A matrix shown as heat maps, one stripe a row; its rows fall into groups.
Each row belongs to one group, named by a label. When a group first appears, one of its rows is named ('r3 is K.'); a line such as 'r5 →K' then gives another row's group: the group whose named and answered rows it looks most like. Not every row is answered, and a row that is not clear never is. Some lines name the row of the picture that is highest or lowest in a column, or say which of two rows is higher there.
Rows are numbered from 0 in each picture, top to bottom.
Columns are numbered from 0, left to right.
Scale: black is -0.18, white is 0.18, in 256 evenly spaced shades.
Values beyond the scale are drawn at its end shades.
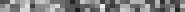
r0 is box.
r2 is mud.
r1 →mud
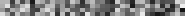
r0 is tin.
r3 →tin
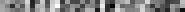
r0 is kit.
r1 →tin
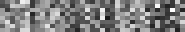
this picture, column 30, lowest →6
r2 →tin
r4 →tin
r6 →box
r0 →box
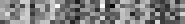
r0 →mud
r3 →mud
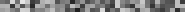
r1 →tin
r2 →mud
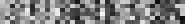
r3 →mud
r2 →kit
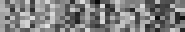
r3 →mud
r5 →mud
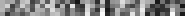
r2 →tin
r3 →tin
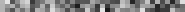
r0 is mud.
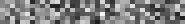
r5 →box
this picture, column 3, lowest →5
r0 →kit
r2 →tin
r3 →mud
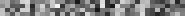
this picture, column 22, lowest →1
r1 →kit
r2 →box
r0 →mud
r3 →tin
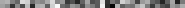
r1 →tin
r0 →mud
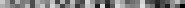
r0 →tin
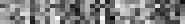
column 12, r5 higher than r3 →No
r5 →kit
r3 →mud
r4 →tin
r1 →box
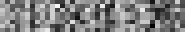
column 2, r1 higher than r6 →No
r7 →box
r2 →tin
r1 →kit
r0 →box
